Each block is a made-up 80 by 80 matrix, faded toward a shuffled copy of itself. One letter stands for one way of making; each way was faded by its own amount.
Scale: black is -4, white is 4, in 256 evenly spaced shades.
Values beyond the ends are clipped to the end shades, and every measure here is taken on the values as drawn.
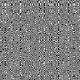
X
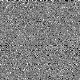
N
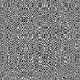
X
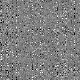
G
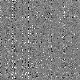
G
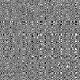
X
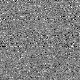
N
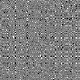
X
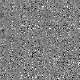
G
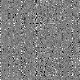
G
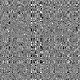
X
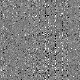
G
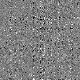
G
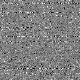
N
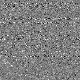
N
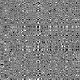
X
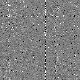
G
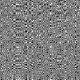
X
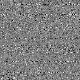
N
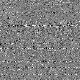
N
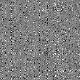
G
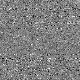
N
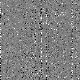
G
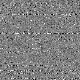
N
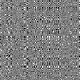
X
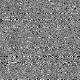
N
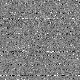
N
